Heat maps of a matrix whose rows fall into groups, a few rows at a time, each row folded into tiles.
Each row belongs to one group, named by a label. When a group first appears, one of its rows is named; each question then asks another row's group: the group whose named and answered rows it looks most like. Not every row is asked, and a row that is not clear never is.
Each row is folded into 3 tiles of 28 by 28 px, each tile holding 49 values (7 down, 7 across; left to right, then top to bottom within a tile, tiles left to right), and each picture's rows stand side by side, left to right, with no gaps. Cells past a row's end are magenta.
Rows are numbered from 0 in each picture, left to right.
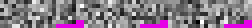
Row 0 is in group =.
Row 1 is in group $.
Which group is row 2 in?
=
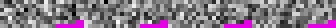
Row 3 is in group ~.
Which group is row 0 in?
=
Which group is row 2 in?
$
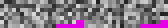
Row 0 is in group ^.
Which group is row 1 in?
~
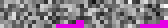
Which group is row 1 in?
=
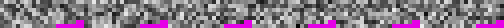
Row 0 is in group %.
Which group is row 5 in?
$
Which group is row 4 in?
%
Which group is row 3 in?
^
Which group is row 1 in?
~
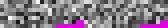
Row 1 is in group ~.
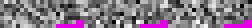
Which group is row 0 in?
%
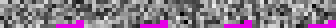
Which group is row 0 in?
^
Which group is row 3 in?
~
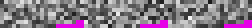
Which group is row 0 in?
%
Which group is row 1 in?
^
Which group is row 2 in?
~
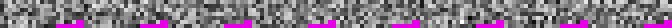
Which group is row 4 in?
^
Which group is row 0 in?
~
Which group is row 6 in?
=
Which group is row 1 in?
~
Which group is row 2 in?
%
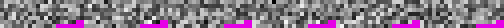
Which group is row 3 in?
$
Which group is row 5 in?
^
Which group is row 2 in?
%
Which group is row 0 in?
$
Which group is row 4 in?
~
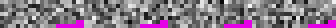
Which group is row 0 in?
%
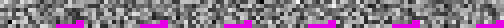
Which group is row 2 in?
^
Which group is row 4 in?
%
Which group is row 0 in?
%
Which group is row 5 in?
=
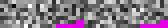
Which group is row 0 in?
$
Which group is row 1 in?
%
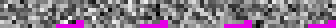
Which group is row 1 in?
=
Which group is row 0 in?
$
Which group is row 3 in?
%
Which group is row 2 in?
%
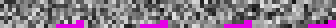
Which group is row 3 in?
~
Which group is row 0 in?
^
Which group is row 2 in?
%
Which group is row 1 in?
^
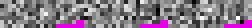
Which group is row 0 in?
~
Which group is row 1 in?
=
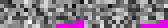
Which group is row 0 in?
$
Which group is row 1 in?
^
